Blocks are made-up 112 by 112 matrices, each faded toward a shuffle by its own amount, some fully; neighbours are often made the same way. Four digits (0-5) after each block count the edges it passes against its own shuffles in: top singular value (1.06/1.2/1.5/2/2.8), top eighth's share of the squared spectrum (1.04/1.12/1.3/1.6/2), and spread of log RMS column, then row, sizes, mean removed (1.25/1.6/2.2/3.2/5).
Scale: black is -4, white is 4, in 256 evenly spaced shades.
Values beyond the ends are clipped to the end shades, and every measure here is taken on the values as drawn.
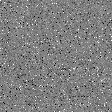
0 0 0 0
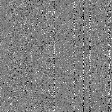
3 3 3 0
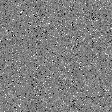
1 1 1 0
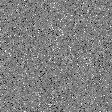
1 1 0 0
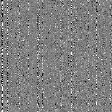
4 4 4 0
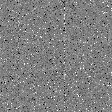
2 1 1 0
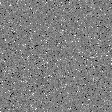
0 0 0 0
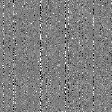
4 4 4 0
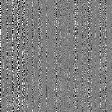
4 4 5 0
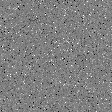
0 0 0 0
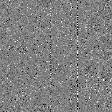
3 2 2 0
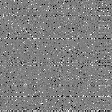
5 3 1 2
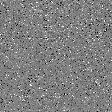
3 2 0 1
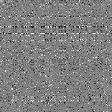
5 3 1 2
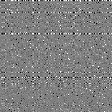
5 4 2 3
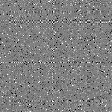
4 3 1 2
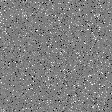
2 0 0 0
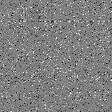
3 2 0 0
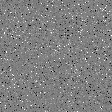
2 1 0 0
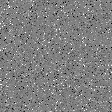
2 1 0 0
